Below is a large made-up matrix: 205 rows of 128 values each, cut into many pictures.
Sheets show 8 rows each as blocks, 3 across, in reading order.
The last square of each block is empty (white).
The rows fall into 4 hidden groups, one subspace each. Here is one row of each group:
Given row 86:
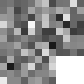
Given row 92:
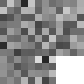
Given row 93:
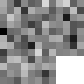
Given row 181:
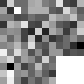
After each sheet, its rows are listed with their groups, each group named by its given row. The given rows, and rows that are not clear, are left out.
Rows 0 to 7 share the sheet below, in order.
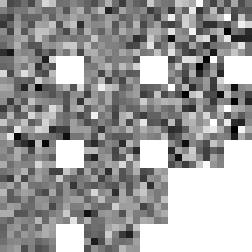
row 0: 181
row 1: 92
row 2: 86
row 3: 92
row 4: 86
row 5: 92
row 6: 92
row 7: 92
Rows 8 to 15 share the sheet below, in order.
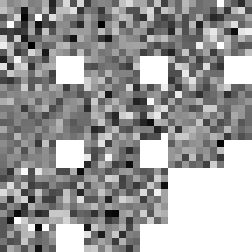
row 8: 93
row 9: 86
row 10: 86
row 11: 92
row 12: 181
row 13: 92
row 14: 92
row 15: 181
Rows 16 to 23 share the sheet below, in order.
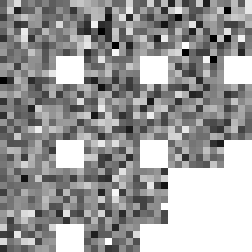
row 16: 181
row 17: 93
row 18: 92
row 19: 86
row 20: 86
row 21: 92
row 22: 181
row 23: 86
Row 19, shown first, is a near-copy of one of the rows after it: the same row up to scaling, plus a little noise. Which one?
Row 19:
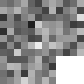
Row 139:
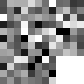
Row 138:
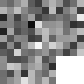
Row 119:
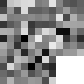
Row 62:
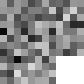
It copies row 138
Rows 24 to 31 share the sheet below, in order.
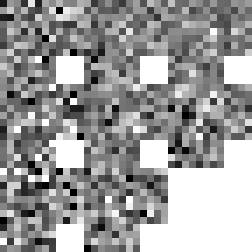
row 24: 92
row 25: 181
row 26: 181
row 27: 181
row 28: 86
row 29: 93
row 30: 93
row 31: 181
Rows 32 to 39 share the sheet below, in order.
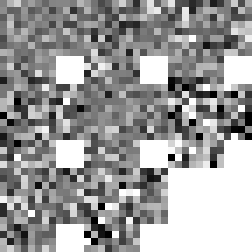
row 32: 181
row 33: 93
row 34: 86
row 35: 86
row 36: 181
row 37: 93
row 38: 93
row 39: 93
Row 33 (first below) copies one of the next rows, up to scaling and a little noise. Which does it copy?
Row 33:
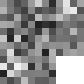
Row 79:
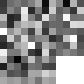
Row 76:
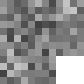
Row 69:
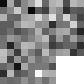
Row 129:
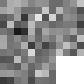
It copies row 76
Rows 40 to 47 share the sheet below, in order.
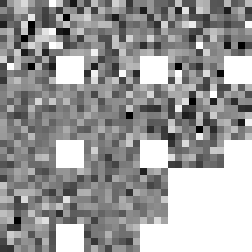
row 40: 86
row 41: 181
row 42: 181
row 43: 93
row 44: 181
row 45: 93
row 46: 181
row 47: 92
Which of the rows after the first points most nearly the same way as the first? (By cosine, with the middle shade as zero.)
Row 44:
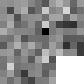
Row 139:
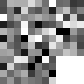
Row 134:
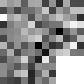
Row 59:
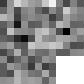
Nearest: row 139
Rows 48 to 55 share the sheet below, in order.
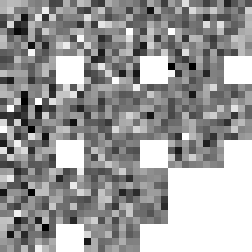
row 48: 93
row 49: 181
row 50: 93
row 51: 93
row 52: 86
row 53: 181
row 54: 92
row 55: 93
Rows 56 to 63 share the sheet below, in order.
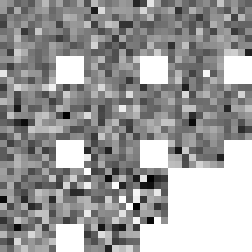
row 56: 181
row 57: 92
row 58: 181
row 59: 86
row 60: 93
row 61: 181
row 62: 86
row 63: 92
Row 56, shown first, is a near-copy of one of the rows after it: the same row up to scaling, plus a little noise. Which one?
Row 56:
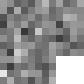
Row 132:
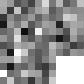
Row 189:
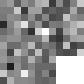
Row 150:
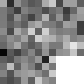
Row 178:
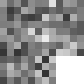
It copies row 132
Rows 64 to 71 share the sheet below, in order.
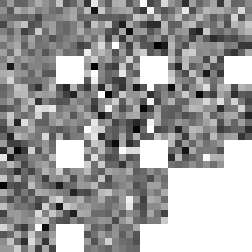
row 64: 181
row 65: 181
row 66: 181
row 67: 93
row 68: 92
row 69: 93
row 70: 86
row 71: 181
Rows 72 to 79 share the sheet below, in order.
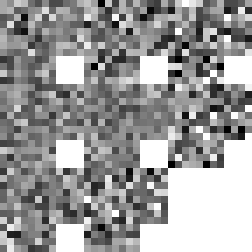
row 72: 93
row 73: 92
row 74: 86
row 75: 86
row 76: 93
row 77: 181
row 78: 181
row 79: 93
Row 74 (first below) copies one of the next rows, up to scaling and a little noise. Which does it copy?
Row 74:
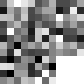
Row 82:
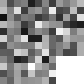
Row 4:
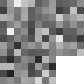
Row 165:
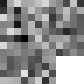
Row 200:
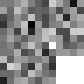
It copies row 4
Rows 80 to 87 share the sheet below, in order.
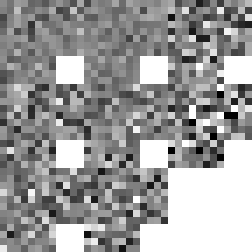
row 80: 86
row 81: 92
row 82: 86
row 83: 86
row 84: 86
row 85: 86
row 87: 86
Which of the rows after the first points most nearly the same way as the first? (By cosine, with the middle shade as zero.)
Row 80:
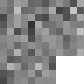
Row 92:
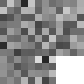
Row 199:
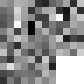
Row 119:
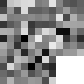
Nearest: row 199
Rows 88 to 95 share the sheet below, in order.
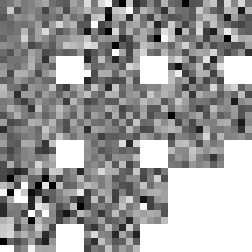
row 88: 181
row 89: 93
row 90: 86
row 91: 92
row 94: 93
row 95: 86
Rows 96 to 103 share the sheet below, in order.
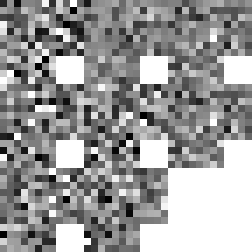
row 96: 86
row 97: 92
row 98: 181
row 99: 93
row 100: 86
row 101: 181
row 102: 86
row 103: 93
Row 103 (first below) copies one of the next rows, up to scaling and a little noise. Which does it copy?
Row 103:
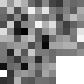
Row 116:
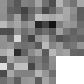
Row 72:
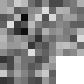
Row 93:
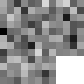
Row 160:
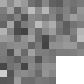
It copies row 160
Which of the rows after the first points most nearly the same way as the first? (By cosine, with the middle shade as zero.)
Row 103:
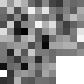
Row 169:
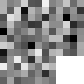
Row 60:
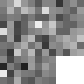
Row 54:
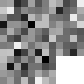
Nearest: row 60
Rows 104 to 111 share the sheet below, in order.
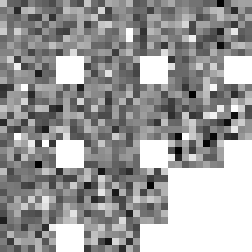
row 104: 93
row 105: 181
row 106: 86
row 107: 92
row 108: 93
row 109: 181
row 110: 181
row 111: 86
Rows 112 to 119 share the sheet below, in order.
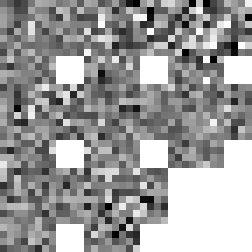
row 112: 86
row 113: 86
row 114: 92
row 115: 86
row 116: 93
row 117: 92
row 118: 86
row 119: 86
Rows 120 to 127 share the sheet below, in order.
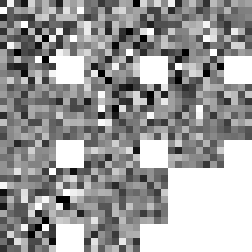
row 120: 92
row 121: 86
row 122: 181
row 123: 86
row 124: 86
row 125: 86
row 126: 86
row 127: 181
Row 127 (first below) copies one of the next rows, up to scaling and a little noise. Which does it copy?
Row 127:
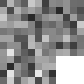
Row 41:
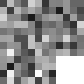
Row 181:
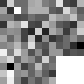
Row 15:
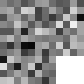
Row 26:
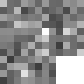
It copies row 41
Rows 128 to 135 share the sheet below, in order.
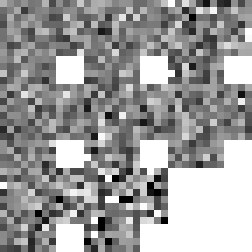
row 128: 181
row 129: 93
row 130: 93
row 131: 92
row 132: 181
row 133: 181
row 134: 86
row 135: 181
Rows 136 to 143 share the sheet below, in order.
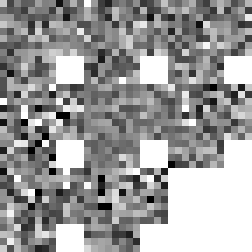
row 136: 92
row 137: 92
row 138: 86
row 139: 86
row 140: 93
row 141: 86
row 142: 92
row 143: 86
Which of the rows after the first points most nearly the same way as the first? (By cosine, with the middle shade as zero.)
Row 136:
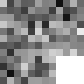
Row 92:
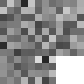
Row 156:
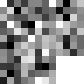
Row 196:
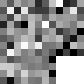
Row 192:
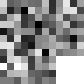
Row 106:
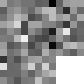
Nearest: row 156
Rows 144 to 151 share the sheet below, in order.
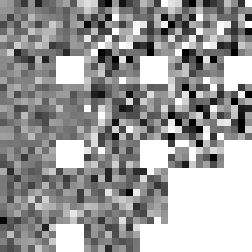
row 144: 92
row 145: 92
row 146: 92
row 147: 181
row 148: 93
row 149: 93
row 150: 181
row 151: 92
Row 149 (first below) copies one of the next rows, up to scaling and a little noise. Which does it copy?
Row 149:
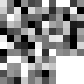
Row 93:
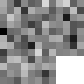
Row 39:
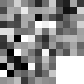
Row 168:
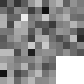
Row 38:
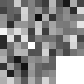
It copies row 93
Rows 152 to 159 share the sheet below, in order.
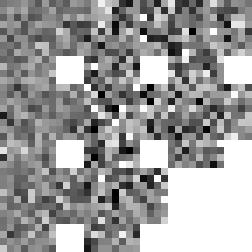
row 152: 86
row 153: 86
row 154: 181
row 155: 93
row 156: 92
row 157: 92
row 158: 86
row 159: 86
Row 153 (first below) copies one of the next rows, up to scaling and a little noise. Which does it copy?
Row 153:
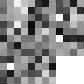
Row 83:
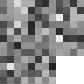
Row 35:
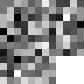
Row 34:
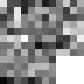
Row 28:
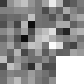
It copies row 83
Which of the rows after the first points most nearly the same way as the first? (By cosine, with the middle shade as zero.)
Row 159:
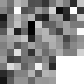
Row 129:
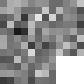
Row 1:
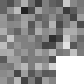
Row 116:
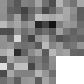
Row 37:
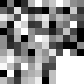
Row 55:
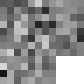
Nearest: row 1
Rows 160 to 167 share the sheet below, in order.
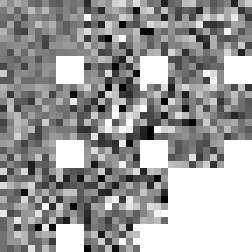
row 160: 93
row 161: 86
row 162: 93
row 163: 181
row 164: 92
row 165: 86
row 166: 92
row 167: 181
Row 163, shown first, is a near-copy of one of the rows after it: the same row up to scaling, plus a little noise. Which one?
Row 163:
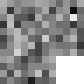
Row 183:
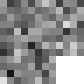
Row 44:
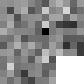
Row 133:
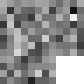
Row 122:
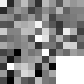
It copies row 133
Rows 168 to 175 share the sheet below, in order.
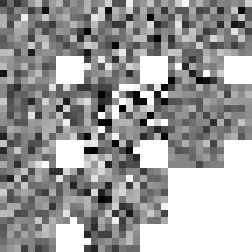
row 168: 93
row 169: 93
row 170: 181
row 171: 181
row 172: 86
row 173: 92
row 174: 92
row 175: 93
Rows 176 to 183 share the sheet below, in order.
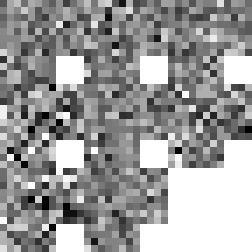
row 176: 181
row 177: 93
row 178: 181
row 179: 86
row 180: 181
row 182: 181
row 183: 181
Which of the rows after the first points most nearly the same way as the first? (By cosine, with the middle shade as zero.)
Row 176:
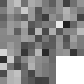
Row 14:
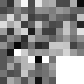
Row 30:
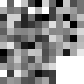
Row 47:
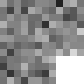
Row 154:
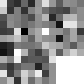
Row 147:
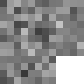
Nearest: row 147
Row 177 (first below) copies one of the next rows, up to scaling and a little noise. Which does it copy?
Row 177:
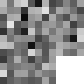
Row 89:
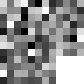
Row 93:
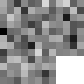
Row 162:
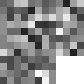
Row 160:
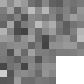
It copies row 89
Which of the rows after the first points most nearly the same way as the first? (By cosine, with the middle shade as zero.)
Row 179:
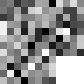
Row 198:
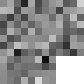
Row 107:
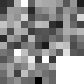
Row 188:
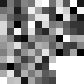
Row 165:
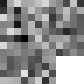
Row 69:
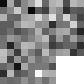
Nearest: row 188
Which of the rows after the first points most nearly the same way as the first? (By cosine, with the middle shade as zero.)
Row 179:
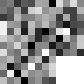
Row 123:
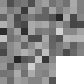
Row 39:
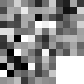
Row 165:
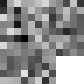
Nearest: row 123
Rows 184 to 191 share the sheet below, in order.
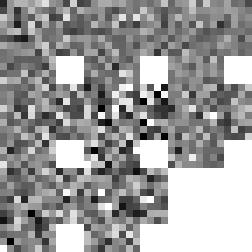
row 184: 86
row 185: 93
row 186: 92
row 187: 86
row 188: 86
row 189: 181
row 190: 181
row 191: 86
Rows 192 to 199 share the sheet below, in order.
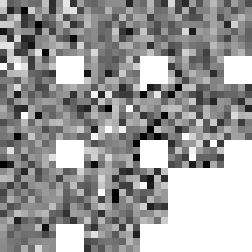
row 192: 93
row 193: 181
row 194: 181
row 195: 181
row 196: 92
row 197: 92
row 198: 92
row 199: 86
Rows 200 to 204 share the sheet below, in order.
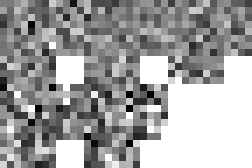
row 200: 86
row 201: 86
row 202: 181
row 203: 92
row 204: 181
